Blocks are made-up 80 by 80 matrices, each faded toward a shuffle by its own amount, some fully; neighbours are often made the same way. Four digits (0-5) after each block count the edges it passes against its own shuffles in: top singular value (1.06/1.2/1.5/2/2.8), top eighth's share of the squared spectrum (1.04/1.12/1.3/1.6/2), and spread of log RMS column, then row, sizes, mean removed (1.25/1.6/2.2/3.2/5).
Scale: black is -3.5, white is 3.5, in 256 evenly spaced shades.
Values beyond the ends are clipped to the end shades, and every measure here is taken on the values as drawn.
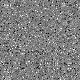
3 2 0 1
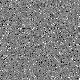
3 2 0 1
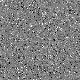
3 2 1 0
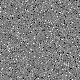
1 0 0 0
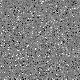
2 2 0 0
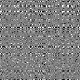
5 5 3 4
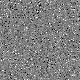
2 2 0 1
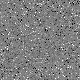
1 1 0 0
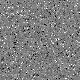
1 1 0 0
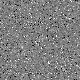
2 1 0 0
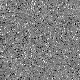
2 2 0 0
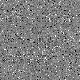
3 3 0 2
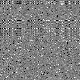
4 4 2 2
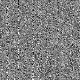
1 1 3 0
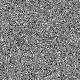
0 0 0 0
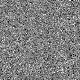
0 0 1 0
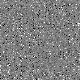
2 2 2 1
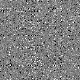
2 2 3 2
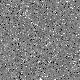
0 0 0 0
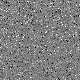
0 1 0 1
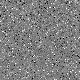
0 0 0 0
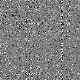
2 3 3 2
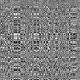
5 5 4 4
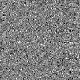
3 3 1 1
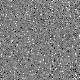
3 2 1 1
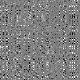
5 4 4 3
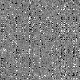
4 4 3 2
